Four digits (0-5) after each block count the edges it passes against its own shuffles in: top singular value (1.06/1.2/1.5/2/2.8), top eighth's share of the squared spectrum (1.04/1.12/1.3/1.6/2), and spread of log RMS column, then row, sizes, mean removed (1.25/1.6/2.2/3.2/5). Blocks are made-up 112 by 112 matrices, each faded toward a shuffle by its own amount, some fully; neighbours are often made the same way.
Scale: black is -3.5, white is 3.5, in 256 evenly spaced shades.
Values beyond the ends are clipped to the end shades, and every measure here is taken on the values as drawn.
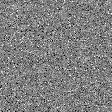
2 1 0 0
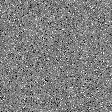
0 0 0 0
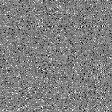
4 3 1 2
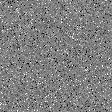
1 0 0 0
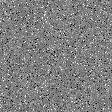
1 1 0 0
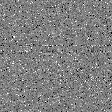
3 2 0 1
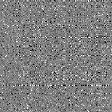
5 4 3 3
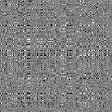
5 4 3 3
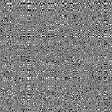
5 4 3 3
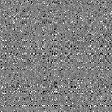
5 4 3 3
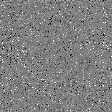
3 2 1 1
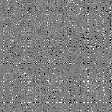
5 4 3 2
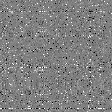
4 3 2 2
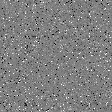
3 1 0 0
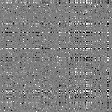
5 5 3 3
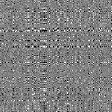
5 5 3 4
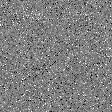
2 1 0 0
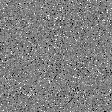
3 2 0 0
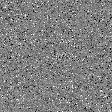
3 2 1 1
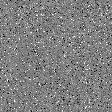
2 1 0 0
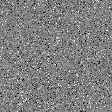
3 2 1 1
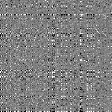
5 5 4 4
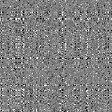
5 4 3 3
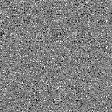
4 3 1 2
